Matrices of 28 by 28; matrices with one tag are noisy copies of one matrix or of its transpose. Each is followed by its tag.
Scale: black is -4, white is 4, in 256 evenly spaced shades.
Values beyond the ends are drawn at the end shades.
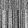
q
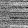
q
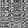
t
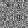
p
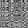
t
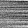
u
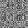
p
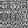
t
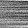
u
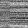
q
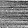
u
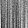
u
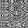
t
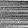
u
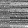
q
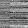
q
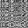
t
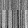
q
